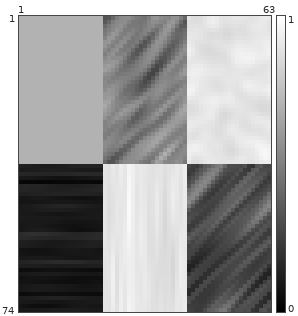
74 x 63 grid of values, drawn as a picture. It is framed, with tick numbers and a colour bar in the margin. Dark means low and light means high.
The table splits into 2 rows of 3 panels. Panel 1,1: high, flat. Panel 1,2: middling, slanting up to the right. Panel 1,3: very high, blotchy, faint in contrast. Panel 2,1: very low, streaked across, faint in contrast. Panel 2,2: very high, streaked downward, faint in contrast. Panel 2,3: low, slanting up to the right.
